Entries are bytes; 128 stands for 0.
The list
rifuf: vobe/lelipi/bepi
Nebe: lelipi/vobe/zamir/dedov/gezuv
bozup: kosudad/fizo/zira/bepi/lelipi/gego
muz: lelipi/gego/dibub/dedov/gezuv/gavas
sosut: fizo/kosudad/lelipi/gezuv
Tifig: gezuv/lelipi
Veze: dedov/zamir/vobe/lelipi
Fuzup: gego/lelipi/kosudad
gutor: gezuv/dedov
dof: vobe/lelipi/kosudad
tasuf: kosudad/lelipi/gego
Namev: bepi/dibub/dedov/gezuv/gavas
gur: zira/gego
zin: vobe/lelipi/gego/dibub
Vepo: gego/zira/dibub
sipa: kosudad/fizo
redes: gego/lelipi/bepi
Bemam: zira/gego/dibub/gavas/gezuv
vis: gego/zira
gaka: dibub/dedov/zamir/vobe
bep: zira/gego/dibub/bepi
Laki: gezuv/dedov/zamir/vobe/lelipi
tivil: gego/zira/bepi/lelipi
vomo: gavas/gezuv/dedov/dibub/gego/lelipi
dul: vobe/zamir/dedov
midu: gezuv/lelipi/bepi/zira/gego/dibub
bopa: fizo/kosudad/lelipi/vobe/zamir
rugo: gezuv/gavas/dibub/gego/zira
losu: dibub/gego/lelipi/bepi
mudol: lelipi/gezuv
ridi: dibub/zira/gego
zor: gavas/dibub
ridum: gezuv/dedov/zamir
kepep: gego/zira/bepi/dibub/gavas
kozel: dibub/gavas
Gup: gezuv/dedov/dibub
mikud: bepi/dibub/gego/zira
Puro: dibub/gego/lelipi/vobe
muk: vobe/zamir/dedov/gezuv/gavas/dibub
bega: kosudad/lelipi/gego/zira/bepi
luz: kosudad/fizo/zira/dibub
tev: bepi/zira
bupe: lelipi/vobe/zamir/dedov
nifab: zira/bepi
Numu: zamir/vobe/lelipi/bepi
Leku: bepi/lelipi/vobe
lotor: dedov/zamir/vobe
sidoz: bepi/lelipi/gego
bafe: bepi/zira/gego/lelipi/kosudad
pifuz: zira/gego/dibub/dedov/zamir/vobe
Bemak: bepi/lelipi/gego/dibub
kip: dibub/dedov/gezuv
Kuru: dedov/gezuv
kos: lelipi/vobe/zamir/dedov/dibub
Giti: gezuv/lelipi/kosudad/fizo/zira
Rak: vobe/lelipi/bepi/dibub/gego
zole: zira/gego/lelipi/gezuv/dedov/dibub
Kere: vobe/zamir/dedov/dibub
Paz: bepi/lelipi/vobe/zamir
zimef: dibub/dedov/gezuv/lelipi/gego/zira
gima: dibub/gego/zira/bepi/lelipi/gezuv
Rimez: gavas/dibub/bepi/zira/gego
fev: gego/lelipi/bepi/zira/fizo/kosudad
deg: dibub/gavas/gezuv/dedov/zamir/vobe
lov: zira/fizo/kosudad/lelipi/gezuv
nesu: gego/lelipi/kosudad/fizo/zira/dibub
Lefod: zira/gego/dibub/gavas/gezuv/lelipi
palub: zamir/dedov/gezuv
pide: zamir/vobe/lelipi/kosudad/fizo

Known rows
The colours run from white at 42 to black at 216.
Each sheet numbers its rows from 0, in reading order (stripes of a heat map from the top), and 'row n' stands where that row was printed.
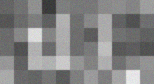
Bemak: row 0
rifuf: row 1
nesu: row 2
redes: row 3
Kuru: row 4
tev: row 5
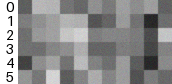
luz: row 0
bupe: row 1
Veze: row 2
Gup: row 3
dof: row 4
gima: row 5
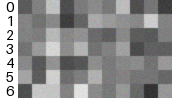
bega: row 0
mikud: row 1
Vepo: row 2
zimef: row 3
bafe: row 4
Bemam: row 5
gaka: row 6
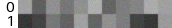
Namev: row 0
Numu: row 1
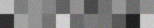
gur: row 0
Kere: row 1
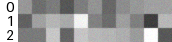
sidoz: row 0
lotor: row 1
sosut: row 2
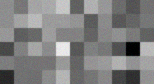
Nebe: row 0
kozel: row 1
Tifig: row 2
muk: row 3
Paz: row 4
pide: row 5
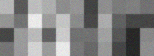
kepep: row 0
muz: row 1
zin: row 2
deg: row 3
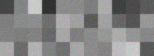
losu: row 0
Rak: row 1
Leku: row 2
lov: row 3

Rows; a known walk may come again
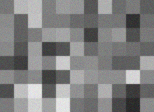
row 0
tasuf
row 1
zole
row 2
gutor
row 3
bep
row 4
palub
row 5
mikud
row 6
Puro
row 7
deg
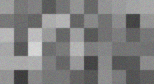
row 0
sidoz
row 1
Laki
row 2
Lefod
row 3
Bemam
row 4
ridi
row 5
midu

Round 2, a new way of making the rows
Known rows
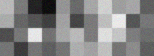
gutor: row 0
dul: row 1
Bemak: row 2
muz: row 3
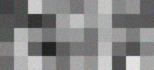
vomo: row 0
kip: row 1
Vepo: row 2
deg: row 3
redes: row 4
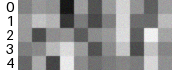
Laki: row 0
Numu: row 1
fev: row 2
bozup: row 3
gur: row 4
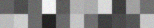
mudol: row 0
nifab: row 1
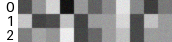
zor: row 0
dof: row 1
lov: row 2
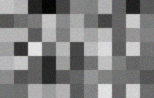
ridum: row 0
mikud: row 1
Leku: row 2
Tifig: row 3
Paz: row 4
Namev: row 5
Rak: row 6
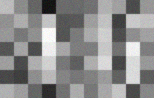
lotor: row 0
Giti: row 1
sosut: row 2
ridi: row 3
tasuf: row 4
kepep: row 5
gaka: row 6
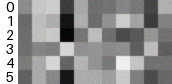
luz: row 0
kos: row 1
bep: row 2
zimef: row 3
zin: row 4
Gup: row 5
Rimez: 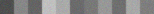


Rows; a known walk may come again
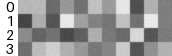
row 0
Leku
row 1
ridi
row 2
pifuz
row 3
nesu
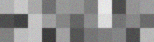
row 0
rifuf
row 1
vomo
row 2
luz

